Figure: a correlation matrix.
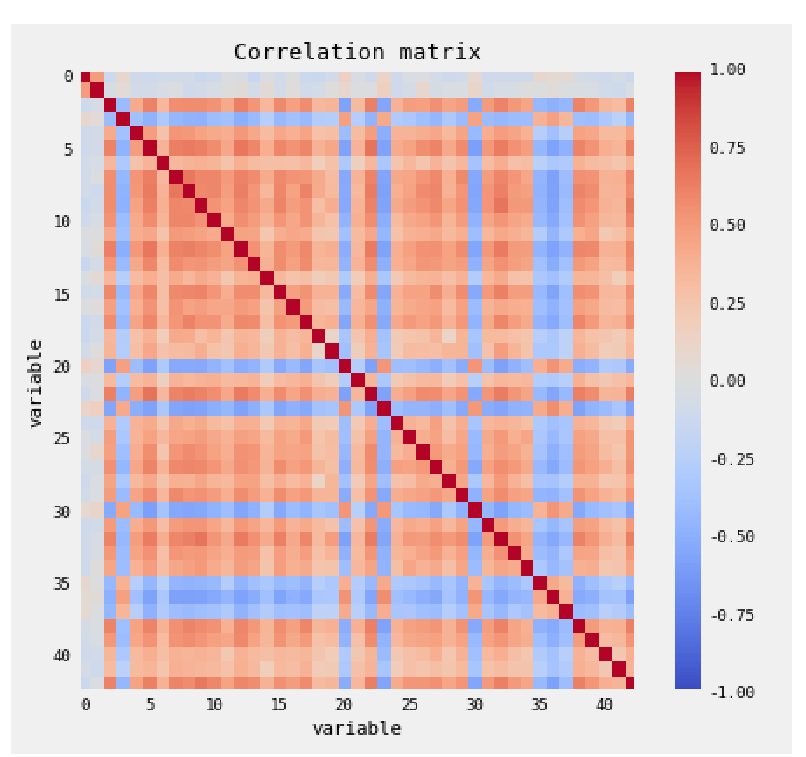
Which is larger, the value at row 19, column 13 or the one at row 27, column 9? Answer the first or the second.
the second
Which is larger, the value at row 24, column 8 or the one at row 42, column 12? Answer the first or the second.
the second
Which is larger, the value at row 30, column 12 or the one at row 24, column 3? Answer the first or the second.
the second
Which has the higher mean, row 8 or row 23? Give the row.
8
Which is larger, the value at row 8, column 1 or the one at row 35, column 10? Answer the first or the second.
the first
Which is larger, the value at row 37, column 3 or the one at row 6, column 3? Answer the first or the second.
the first
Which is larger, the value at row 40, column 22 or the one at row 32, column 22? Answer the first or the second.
the second
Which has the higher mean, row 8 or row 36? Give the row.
8
